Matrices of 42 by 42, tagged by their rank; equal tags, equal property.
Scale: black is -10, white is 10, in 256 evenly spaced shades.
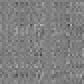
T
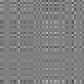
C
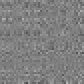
T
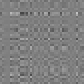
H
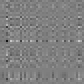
H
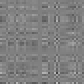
H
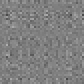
T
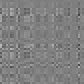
H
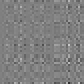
H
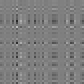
C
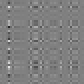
C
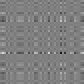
C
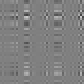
C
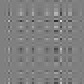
C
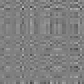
H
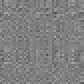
T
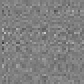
T
